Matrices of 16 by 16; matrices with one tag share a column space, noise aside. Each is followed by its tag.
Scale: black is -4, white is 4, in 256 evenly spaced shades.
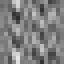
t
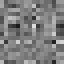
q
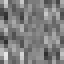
t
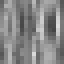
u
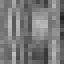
u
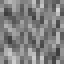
t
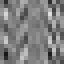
t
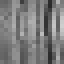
u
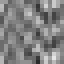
t
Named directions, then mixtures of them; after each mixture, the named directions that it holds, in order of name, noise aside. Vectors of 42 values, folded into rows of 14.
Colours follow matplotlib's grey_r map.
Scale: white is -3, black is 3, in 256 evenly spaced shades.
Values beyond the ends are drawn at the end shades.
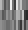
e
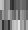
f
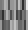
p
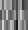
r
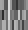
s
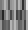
p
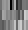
e, f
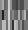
s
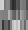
f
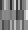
e, p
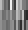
e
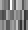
e, p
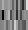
p, s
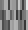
p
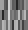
s
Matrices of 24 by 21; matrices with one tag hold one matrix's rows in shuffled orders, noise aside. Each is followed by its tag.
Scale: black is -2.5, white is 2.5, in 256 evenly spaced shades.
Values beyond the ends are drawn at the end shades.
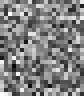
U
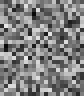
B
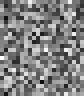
B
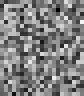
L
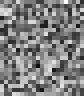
U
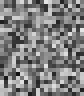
U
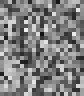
L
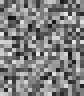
U
